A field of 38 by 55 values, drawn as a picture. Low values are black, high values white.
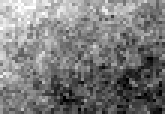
The bottom right is the ninth with the lowest average. The ninth with the highest average is the top left. There is an overall slope up to the top left. No single row or column stands out from its neighbours.
